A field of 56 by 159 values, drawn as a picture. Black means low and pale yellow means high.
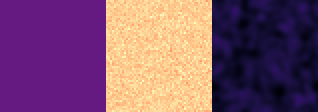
The table splits into one row of 3 panels. Panel 1,1: low, flat. Panel 1,2: very high, fine-grained, faint in contrast. Panel 1,3: very low, blotchy, faint in contrast.
